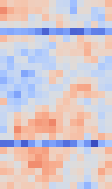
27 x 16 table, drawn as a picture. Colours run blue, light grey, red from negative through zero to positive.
Streaks run across, left to right. Rows 5 and 21 stand out from the rest. On average the colour sits 50% of the way up the scale.
